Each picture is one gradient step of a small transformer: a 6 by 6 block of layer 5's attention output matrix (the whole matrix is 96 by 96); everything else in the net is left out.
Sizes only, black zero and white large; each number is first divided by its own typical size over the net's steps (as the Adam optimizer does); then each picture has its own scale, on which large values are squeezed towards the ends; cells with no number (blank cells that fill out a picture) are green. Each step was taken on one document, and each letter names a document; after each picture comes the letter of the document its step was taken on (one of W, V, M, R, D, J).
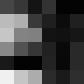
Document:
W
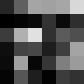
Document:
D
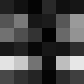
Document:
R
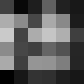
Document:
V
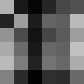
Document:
D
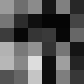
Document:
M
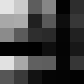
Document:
W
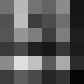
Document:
D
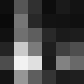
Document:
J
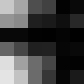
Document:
W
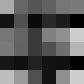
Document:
R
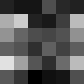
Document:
V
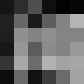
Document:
J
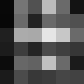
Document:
D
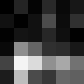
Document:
J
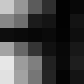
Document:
W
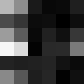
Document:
W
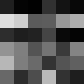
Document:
V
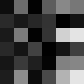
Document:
J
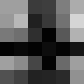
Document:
R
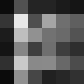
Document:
J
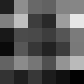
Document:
R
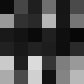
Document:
V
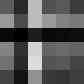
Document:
M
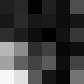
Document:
W
